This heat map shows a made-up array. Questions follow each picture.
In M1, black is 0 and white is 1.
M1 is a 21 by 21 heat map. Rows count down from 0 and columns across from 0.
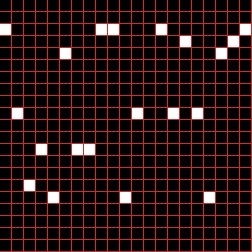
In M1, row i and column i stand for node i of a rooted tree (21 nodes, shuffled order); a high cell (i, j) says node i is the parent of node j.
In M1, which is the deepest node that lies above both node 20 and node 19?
3
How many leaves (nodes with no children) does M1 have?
14
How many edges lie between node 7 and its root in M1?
1
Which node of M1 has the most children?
2
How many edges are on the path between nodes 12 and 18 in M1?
7
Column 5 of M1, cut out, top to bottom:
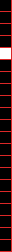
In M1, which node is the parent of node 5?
4
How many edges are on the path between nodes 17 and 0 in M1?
4
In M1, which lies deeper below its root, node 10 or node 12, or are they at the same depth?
node 10
